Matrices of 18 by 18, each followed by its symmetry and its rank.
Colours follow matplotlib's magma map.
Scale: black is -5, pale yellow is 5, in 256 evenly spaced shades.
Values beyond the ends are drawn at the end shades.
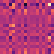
neither, rank two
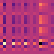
neither, rank one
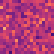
neither, full rank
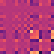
symmetric, rank two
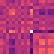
symmetric, rank two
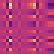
neither, rank one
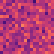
neither, full rank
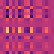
neither, rank one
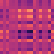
neither, rank one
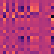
neither, rank two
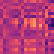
neither, rank two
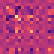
symmetric, rank two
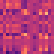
neither, rank two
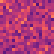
neither, full rank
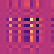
neither, rank one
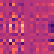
neither, rank two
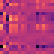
neither, rank two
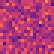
neither, full rank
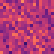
neither, full rank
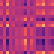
neither, rank one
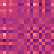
symmetric, rank two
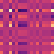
neither, rank one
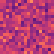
neither, full rank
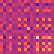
symmetric, rank two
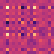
symmetric, rank two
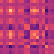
symmetric, rank two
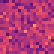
neither, full rank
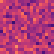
neither, full rank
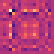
symmetric, rank two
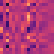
neither, rank two
